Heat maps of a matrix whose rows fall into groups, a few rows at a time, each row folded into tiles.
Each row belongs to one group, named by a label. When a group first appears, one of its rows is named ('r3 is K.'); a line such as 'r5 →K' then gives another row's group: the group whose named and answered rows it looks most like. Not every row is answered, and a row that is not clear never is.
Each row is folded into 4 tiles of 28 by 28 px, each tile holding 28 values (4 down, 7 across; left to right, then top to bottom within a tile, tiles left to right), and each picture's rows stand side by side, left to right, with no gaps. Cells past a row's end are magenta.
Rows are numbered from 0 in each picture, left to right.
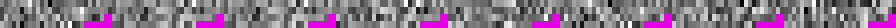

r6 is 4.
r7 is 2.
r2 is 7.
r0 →2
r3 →7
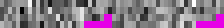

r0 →2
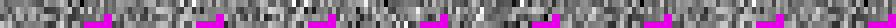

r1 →7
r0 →4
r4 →4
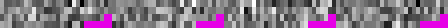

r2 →2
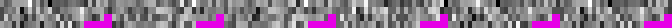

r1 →7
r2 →7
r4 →2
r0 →2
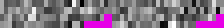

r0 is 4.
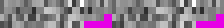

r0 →7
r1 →7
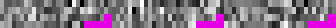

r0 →4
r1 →2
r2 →4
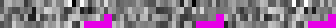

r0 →7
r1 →4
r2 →7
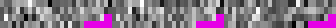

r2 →4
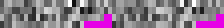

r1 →7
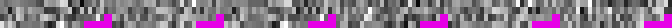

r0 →4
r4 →7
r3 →4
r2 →4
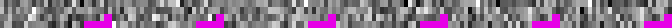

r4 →2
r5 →2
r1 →4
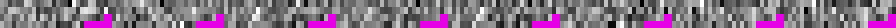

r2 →4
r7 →2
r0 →4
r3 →4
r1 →2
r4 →4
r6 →2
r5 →4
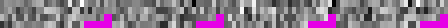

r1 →4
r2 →2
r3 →7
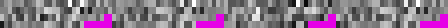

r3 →7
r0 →7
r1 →7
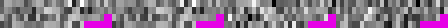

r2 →2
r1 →7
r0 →7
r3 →4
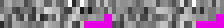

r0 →7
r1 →7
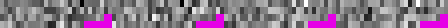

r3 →7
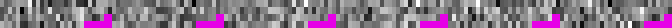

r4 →2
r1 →4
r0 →2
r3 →7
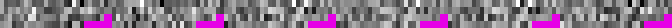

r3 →7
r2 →7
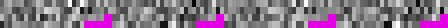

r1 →4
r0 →7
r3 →4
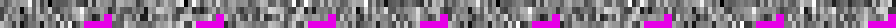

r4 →2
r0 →2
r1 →7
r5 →7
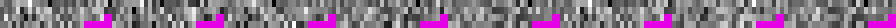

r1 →2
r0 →2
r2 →2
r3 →4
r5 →2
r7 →4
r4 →4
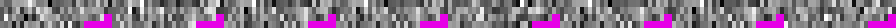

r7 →4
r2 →2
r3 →2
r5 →2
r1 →2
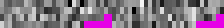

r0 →4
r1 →2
